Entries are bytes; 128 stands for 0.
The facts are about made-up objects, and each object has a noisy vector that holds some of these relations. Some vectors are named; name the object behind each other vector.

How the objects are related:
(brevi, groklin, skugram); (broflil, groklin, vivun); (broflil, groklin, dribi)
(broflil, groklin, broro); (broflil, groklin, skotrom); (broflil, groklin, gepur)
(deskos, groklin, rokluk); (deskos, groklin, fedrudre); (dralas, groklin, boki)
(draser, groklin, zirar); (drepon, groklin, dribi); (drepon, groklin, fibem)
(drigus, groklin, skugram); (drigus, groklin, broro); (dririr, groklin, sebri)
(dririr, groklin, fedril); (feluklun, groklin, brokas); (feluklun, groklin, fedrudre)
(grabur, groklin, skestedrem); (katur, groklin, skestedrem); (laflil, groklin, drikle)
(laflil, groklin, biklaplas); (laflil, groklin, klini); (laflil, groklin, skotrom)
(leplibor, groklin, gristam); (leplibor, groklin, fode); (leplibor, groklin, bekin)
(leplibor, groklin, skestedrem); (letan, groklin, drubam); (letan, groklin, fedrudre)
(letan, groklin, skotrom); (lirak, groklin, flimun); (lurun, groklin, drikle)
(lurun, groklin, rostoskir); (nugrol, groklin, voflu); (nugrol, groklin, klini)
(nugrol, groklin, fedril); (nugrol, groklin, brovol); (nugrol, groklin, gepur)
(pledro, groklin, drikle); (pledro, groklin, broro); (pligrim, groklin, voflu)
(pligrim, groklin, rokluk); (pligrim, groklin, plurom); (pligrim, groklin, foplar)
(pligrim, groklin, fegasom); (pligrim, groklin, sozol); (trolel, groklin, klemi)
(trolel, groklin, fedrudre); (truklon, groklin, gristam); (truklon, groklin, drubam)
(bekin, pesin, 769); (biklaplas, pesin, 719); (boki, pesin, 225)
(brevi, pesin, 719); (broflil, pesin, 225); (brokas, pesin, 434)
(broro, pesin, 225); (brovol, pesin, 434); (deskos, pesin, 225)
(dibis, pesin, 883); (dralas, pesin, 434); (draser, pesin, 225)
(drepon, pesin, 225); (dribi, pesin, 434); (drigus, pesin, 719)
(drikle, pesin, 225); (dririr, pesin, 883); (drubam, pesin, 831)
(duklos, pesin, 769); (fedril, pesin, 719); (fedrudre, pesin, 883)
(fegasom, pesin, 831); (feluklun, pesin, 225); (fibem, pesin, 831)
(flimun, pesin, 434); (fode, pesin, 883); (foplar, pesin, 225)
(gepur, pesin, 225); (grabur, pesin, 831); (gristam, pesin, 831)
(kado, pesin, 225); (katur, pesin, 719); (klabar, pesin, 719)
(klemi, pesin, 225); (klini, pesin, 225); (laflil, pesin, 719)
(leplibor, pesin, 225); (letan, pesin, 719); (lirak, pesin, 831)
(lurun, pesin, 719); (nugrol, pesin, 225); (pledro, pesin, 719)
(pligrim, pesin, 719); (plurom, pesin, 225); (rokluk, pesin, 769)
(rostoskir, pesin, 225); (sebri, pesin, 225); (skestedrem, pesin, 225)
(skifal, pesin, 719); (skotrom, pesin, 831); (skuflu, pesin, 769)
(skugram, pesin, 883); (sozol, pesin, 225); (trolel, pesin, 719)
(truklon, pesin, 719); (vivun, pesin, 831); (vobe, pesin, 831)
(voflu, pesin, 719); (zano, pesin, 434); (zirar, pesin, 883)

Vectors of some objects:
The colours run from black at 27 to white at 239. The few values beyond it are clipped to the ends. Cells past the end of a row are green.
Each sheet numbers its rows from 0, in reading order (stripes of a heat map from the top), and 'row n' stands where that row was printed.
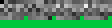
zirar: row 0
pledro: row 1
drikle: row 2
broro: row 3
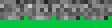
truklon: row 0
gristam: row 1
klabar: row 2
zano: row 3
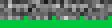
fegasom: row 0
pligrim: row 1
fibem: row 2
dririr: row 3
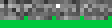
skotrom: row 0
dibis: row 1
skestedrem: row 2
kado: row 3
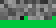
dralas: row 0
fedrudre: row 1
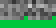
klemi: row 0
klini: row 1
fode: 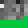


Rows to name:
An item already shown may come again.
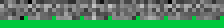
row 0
flimun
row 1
zirar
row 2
fedrudre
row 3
voflu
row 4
brokas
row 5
drubam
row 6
zirar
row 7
dibis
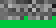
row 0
vobe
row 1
draser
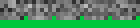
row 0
laflil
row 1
drubam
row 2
letan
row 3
kado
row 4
lirak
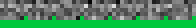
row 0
biklaplas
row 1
brovol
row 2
dralas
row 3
dribi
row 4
dribi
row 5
rokluk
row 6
katur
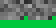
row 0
trolel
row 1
zano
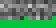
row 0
boki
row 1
sebri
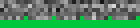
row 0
nugrol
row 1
grabur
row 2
pligrim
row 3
fedril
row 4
skugram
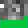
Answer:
bekin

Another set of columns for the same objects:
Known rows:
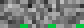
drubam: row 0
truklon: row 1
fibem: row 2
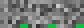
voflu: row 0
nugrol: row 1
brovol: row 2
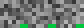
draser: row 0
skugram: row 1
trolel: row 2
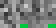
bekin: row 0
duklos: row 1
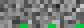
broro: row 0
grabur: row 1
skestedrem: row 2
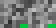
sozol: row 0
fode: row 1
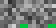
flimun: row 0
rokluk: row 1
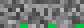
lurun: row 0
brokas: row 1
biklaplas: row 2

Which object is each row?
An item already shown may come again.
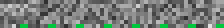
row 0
fedrudre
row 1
pligrim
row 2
leplibor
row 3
brokas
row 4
klemi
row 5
broflil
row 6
skugram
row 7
lirak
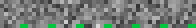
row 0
kado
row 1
zano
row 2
drepon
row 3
dibis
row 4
fegasom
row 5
fedril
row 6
fegasom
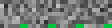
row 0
dririr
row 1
voflu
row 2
sebri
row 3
dribi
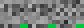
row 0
nugrol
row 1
nugrol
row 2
dralas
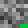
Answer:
rokluk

